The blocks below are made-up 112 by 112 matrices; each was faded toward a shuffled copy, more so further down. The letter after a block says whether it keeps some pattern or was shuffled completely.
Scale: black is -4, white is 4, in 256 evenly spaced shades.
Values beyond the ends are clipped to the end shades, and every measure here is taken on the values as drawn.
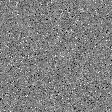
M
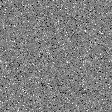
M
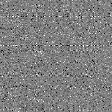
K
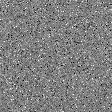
M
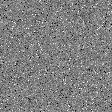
M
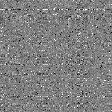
K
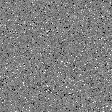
M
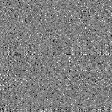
K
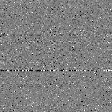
K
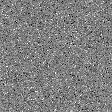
M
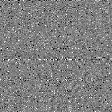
K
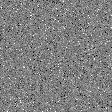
M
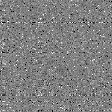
K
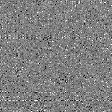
K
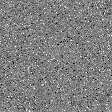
M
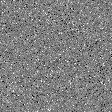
M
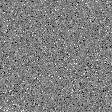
M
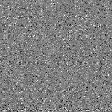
K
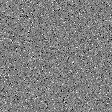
M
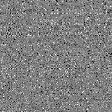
K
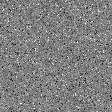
M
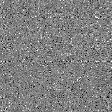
K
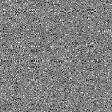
K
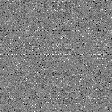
K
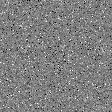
M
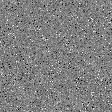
M
